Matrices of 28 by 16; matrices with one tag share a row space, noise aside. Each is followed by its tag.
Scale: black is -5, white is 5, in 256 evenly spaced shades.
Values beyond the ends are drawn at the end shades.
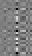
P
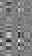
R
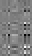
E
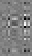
E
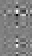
P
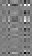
E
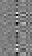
P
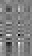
R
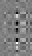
P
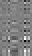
E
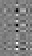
P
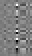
P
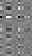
R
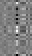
P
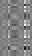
E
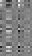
R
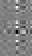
P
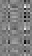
E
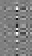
P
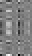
R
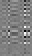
E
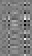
E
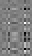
E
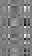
E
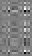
E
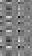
R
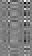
E
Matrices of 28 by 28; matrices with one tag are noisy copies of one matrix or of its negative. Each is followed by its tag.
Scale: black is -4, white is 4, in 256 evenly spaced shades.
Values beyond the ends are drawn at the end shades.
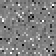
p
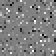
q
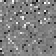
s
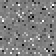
p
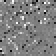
s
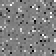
q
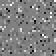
q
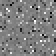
q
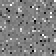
q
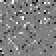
s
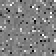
q
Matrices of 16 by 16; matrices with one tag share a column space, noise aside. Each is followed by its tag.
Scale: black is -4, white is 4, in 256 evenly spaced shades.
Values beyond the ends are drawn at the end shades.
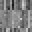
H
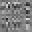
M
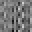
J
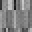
H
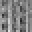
J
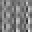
J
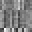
H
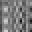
J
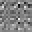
M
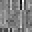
H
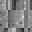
H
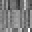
H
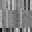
H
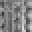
J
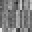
H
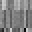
H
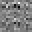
M
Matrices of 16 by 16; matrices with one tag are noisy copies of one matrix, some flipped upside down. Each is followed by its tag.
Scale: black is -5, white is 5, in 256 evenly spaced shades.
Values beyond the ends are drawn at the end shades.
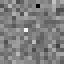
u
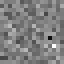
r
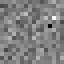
r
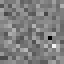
r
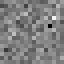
r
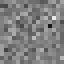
r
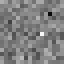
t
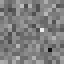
t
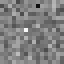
u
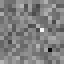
t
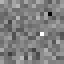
t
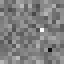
t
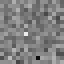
u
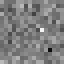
t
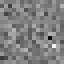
r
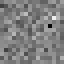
r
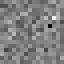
r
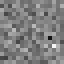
r
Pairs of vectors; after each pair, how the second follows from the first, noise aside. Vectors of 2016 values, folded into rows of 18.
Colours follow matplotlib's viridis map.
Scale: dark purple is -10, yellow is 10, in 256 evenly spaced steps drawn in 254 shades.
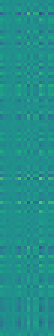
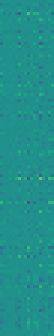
partly zeroed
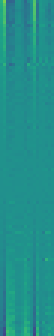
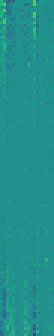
partly zeroed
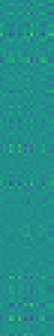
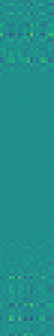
partly zeroed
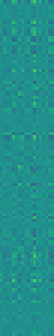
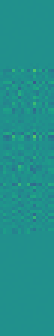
partly zeroed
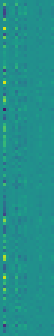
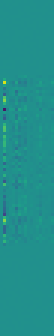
partly zeroed
